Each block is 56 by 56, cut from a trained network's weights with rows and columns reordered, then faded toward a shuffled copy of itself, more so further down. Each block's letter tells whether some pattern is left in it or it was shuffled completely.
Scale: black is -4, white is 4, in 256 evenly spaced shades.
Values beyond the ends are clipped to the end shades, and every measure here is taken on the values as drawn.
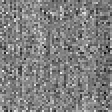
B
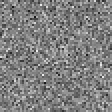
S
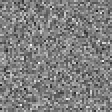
S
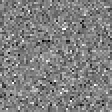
S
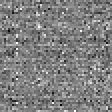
B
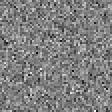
S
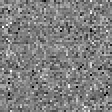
B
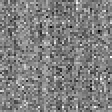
B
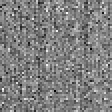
B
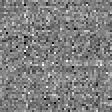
B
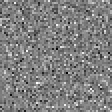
S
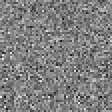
B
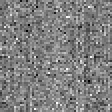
B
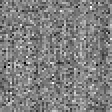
B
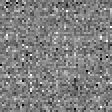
B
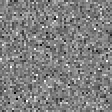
S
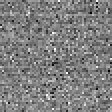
B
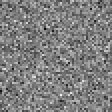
S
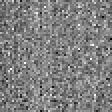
B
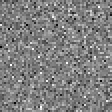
S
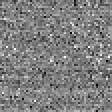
B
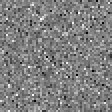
S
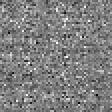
B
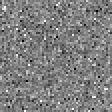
S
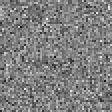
S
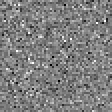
S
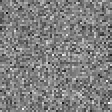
B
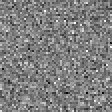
S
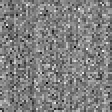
B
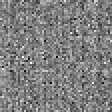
B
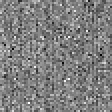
B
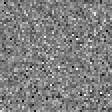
S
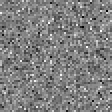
S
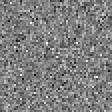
S
